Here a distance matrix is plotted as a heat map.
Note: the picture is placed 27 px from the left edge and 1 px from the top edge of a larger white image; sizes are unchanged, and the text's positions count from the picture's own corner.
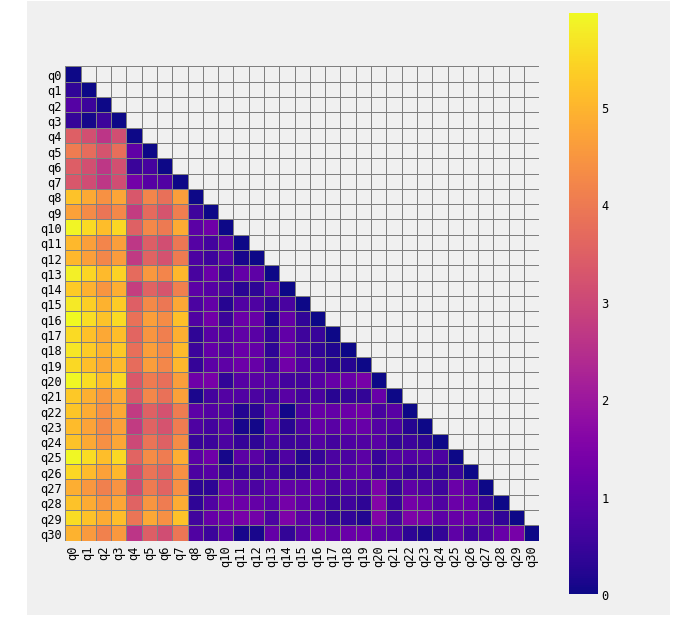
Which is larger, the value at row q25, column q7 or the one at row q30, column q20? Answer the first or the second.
the first
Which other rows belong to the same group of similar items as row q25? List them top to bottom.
q8, q9, q10, q11, q12, q13, q14, q15, q16, q17, q18, q19, q20, q21, q22, q23, q24, q26, q27, q28, q29, q30
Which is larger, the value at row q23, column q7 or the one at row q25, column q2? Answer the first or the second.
the second
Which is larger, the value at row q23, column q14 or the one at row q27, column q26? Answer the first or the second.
the second
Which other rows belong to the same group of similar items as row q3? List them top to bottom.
q0, q1, q2
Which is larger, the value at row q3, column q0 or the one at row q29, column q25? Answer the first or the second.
the second
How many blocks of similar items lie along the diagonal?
3
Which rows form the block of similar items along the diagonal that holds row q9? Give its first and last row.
q8 to q30
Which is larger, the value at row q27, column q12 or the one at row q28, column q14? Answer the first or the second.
the second
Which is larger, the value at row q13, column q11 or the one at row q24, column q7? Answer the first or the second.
the second
